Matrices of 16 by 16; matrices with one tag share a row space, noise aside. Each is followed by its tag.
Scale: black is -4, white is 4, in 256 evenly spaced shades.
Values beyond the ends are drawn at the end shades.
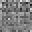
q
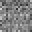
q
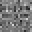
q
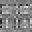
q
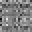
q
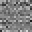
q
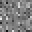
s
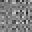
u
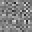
u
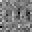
s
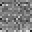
q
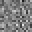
u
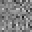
u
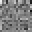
q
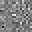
u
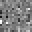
s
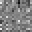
s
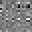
s
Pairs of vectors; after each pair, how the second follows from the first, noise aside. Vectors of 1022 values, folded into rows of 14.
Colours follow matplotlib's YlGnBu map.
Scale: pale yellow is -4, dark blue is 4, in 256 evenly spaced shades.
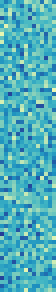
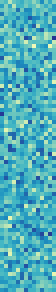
shuffled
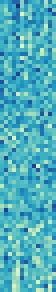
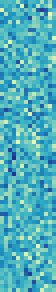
shuffled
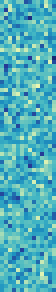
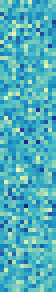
shuffled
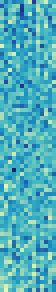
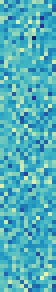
shuffled
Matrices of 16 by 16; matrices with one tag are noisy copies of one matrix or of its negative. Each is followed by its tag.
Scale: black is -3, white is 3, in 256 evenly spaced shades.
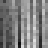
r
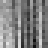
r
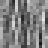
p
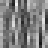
p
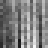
r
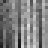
r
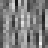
p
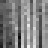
r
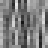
p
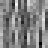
p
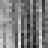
r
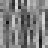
p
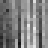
r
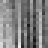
r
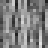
p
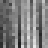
r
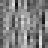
p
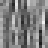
p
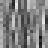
p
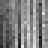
r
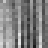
r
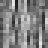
p
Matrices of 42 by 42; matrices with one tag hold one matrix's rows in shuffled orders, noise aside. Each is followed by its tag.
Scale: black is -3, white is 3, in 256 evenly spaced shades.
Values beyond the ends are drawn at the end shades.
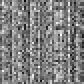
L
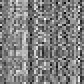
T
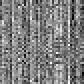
L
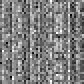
L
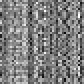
T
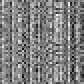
L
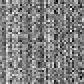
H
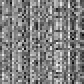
L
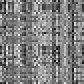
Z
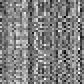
T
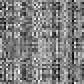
Z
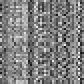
T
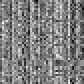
L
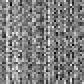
H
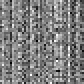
L
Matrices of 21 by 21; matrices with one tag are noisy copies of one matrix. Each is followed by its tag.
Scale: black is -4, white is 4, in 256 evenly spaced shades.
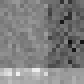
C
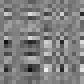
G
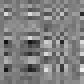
G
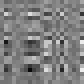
G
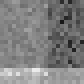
C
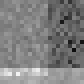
C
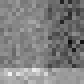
C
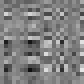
G
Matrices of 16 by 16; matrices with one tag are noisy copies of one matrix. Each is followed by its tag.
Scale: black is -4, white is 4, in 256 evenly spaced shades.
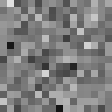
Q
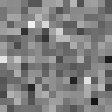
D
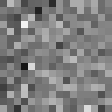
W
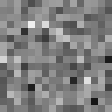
D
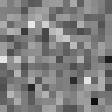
D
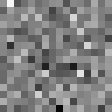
Q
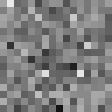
Q
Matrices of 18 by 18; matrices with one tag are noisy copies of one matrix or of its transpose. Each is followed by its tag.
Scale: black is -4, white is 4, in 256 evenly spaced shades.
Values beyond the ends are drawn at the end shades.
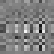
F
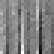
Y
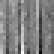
Y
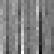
Y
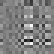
F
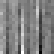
Y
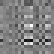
F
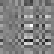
F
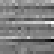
Y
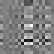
F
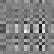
F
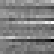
Y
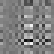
F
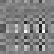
F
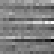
Y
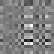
F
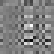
F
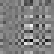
F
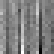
Y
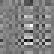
F
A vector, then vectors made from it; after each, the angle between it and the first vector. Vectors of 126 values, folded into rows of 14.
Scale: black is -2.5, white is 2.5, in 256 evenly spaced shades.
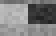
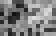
partly opposed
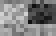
nearly parallel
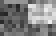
nearly opposite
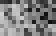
partly aligned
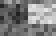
nearly opposite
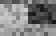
nearly parallel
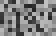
orthogonal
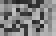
orthogonal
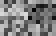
partly aligned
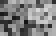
partly opposed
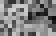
partly aligned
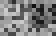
partly aligned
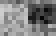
nearly parallel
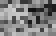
partly aligned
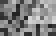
partly opposed
